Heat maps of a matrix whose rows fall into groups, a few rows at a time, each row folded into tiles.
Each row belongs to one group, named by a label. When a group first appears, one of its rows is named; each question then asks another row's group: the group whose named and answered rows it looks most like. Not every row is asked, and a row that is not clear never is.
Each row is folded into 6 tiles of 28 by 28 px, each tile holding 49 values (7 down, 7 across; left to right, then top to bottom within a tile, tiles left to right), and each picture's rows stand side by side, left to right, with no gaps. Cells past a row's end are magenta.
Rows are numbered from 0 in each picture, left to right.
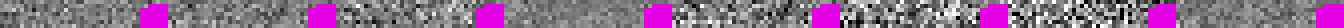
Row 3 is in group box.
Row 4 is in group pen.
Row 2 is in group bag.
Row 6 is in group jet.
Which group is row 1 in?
pen
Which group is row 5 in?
bag
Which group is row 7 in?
pen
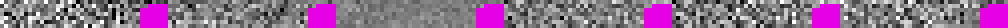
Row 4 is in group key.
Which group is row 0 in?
jet
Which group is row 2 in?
box
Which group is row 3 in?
key
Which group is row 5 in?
jet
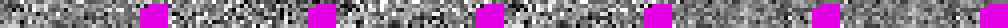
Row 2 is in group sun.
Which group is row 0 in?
sun
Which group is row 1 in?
jet
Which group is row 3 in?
sun
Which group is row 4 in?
pen
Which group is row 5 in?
pen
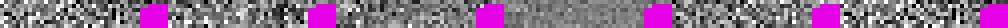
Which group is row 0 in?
jet
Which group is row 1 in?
pen
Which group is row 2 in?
box
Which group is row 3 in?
box
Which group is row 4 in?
key
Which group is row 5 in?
jet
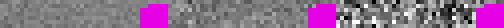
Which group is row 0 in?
key
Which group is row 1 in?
box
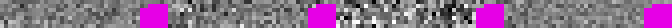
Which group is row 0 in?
pen
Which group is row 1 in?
box
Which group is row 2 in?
pen
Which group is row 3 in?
key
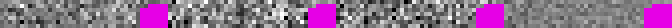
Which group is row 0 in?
bag
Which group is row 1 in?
bag
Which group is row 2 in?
key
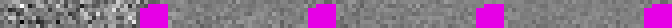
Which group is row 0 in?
bag
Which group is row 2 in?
key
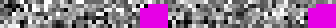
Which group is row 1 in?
bag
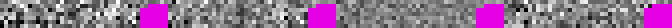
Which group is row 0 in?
bag
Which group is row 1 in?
bag
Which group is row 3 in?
sun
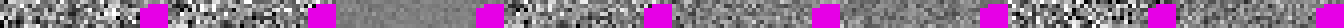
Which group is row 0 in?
bag
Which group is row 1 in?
sun
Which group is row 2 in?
box
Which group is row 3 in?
sun
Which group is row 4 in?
key
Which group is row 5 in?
pen
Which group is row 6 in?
jet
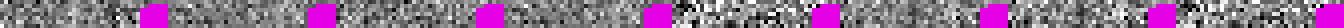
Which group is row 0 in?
pen
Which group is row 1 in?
bag
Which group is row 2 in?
key
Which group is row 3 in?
bag
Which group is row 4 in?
sun
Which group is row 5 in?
bag
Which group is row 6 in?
bag
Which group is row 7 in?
sun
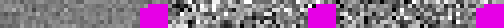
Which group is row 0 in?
box
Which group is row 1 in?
sun
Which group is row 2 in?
key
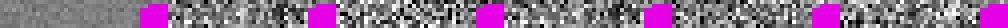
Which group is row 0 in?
box
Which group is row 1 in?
pen
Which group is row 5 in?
bag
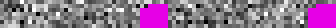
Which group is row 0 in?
sun
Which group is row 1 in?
bag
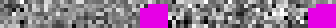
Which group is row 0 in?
sun
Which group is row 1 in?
bag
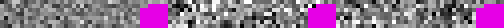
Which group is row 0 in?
key
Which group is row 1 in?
sun
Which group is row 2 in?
pen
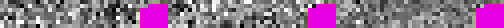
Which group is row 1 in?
sun
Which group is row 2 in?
box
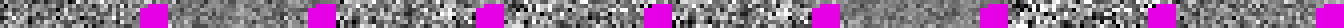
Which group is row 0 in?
key
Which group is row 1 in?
pen
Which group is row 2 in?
bag
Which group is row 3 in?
sun
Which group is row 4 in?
bag
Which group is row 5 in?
pen
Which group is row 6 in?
sun
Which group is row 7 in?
key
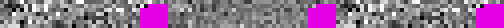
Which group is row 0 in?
sun
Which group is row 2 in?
sun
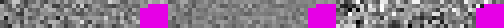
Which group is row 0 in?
key
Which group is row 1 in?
key
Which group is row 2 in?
sun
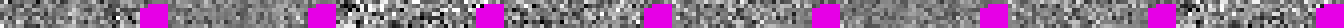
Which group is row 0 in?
pen
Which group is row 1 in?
bag
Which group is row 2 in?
sun
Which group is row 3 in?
bag
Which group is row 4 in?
jet
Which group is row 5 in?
pen
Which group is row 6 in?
jet
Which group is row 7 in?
sun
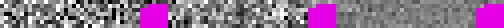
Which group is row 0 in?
jet
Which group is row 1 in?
bag
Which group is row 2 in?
box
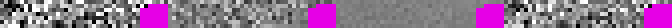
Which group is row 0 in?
sun
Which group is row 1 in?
jet
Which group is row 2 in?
key
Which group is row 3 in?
sun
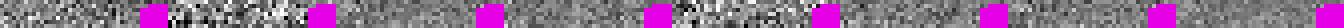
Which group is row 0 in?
jet
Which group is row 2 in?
box
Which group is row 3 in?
pen
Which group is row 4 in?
sun
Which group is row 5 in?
pen
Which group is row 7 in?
box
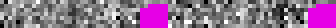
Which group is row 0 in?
bag
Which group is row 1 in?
pen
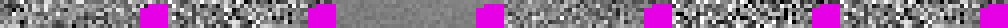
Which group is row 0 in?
sun
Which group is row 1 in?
jet
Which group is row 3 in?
jet
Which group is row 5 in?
jet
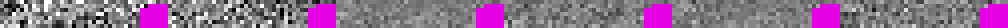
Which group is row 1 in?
jet
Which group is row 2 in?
box
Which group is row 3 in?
pen
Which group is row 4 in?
box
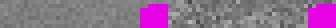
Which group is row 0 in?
key
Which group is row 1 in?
box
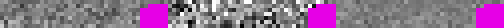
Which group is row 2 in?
box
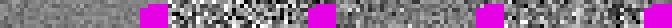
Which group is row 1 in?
jet
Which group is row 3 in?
pen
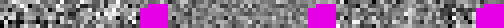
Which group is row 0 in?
bag
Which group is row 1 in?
key
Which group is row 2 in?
pen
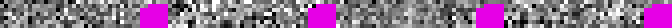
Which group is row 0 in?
key
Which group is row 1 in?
sun
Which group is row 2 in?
pen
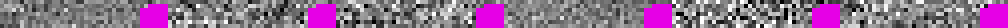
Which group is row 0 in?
box
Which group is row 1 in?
pen
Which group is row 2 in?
bag
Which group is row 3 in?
jet
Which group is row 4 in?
jet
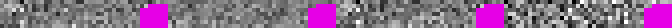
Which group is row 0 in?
box
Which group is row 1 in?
pen
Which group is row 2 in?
box
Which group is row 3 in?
key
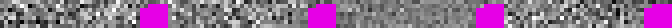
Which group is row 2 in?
box
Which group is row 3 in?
jet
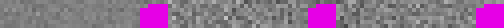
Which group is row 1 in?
jet
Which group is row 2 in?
key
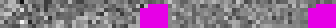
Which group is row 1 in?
jet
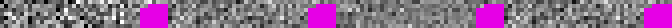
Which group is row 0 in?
key
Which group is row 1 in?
key
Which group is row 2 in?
box
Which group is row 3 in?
key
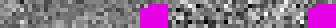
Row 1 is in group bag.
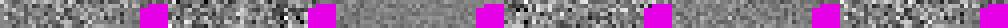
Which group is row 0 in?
jet
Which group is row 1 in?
pen
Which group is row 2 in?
key
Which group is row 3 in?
sun
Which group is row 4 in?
jet
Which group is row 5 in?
jet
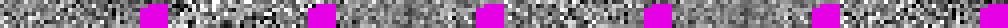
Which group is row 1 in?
sun
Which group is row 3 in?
jet
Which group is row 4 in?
bag
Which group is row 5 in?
jet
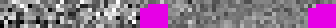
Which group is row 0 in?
bag
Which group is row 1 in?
box
